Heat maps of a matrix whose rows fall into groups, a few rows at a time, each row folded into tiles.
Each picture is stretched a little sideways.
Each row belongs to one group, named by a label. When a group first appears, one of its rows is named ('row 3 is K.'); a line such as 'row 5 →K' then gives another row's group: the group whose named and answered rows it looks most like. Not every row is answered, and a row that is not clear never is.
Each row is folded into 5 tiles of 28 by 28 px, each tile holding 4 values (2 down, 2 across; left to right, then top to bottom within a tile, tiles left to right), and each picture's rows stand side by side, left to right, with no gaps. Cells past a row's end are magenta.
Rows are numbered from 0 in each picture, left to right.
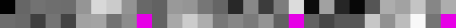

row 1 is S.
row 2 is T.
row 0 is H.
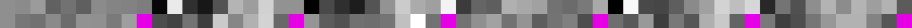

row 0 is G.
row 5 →H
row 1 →T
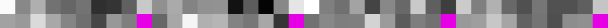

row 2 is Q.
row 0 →S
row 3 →S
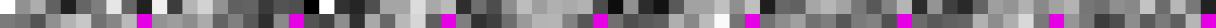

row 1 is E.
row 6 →T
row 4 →T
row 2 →T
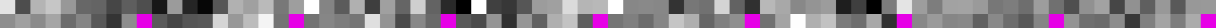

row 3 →T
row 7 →G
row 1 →T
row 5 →S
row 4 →Q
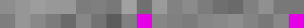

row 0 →E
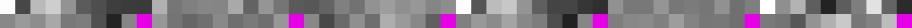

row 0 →E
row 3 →E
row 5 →Q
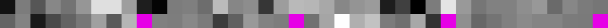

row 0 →H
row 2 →S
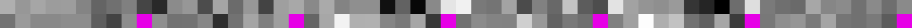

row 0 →E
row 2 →S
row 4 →S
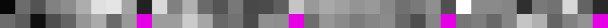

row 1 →S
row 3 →Q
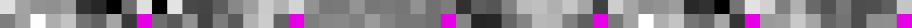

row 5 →S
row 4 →S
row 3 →H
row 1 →T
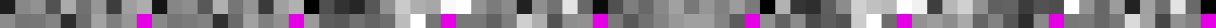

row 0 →G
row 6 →E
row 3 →Q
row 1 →G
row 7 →Q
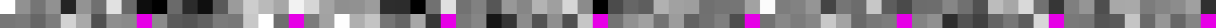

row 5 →Q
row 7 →H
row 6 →H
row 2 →S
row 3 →H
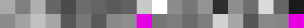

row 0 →S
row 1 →Q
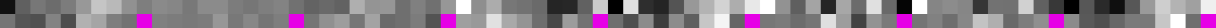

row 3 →S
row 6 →Q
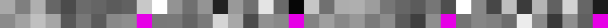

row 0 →S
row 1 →Q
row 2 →E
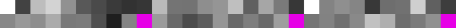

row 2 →Q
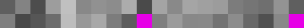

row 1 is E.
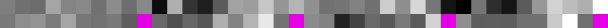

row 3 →T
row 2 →H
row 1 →T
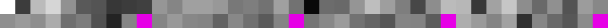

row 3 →E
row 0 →E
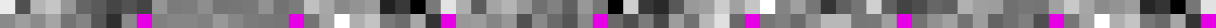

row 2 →S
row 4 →T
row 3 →E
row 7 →S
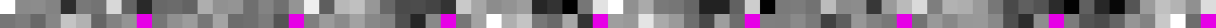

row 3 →S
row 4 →S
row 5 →G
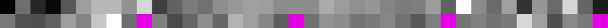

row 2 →E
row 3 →Q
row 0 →T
